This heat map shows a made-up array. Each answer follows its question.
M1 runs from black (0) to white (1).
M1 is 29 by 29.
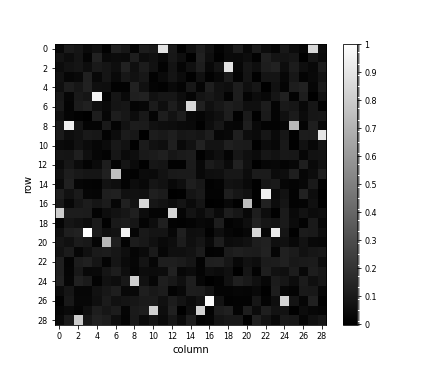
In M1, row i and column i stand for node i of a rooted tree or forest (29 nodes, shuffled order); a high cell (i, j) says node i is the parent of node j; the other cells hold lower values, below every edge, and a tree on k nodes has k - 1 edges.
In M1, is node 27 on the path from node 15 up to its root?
yes
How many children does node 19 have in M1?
4
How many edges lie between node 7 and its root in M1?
1
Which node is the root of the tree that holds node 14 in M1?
13
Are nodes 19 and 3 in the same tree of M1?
yes
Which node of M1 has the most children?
19
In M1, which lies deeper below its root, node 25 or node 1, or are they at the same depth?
the same depth
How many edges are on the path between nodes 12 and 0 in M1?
2
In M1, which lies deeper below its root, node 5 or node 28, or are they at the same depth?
the same depth
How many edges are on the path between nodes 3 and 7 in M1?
2
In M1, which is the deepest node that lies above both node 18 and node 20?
16
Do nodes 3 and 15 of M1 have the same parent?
no
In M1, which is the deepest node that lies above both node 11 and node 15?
0
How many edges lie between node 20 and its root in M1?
2
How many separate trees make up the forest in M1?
4
